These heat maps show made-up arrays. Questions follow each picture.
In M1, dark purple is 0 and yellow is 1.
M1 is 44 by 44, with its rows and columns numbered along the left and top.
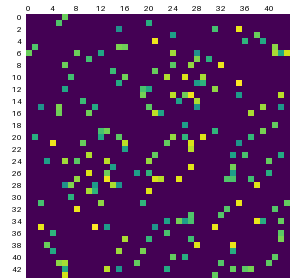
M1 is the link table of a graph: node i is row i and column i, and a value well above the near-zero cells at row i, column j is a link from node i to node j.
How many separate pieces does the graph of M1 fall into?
2
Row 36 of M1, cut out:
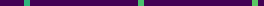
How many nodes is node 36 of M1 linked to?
3
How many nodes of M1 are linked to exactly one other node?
2
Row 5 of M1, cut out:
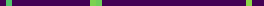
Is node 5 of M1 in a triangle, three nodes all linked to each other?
no
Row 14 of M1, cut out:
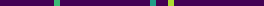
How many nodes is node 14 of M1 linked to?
3
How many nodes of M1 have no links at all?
1
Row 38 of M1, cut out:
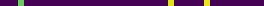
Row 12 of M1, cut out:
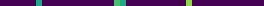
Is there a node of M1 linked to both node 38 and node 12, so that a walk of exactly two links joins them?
no
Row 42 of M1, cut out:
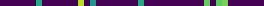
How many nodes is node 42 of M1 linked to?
7
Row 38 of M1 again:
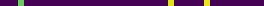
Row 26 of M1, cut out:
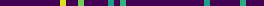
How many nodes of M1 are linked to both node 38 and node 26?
1
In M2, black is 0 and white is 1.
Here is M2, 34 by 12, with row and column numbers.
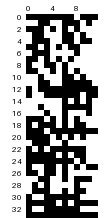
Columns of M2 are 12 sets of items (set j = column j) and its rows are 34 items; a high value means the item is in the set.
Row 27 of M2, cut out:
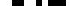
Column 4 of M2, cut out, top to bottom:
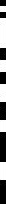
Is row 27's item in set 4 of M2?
yes
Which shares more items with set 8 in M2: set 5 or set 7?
set 5
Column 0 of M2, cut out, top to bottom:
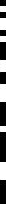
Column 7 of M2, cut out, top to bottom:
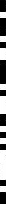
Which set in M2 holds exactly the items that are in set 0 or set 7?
5
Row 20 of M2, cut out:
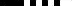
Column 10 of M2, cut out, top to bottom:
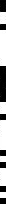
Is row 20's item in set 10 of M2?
yes
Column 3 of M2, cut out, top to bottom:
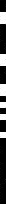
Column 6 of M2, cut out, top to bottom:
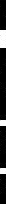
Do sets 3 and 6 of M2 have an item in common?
no
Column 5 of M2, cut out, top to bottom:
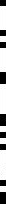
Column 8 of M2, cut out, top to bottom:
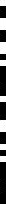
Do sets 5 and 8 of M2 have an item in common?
yes
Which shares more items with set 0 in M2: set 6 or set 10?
set 10
